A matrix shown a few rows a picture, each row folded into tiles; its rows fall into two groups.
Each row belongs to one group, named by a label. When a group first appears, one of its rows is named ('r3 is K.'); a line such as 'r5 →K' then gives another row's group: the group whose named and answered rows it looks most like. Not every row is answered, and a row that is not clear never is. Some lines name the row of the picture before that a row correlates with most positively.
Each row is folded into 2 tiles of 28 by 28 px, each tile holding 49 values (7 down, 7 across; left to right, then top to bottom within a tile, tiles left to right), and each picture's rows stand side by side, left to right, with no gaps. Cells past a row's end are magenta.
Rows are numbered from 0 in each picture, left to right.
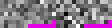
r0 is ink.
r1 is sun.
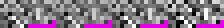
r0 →sun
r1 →sun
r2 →sun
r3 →sun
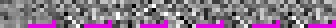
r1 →sun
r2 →ink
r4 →sun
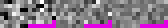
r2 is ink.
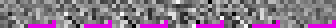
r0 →sun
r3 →ink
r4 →sun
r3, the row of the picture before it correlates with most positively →2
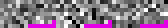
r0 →ink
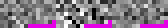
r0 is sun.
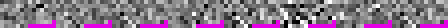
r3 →ink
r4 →sun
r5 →ink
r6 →ink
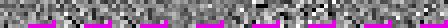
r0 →ink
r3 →ink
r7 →ink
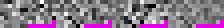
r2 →ink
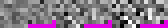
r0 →ink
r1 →sun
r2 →sun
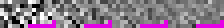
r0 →ink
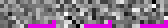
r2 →ink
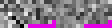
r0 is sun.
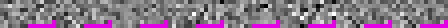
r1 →sun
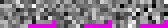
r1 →sun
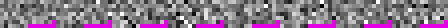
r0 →ink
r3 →sun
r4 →ink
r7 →ink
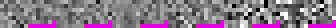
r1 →ink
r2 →ink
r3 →sun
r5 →ink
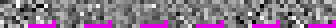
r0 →ink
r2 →ink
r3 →sun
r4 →ink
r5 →sun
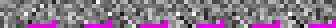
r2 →sun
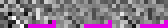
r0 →sun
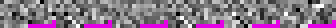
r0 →ink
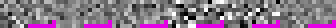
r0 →sun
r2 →ink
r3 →ink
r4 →ink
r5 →sun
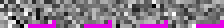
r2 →ink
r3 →ink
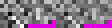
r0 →sun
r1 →sun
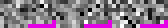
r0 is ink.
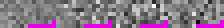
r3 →ink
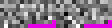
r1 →sun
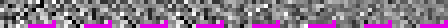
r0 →ink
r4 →ink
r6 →ink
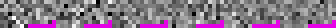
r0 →sun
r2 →sun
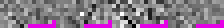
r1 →ink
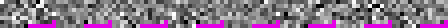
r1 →ink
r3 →ink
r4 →ink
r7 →sun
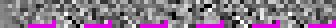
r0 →ink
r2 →sun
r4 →sun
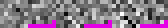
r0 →ink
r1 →sun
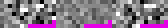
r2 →ink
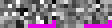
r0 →ink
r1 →ink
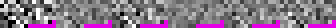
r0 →sun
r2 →sun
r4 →sun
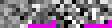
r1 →sun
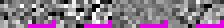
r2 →sun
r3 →ink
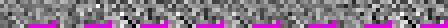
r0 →sun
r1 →ink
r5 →sun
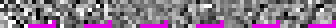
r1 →ink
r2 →sun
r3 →ink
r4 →ink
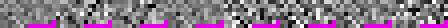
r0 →sun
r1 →ink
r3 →sun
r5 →sun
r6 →sun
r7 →ink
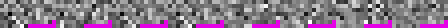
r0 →sun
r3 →sun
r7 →ink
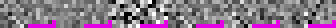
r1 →ink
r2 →ink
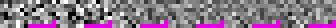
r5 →sun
